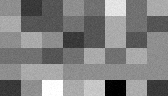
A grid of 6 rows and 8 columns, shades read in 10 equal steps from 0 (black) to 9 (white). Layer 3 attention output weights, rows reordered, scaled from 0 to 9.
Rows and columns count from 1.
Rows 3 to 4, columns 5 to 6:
3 6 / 6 4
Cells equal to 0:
1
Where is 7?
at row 6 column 5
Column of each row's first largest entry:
6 1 2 5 2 3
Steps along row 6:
up up down up down up down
